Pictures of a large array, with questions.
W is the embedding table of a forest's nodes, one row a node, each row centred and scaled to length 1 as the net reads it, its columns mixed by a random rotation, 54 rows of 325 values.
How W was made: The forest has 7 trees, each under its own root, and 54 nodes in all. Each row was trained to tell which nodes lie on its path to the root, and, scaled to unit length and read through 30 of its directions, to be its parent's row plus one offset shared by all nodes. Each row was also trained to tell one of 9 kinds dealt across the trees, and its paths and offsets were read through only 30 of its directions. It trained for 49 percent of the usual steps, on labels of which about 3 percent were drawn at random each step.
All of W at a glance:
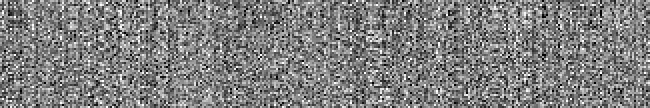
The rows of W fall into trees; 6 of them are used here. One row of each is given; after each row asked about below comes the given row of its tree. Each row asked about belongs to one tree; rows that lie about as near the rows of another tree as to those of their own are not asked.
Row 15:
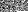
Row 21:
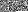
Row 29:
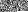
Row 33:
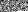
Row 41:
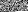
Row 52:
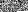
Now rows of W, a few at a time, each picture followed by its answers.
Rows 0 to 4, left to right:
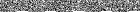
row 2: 15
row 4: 21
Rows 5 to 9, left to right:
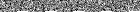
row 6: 29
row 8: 21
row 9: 33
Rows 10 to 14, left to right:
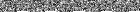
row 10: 29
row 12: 21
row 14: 21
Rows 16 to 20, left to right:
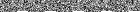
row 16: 29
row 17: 41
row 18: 15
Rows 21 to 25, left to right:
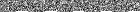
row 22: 21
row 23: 21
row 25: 15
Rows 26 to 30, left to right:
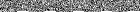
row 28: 15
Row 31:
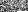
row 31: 15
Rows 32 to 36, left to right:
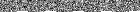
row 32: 21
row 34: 21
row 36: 33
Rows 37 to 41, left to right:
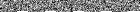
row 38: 29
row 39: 29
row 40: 21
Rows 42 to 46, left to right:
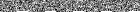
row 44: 15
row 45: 15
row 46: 15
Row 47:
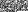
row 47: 21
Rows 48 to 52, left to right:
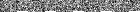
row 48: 15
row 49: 29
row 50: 15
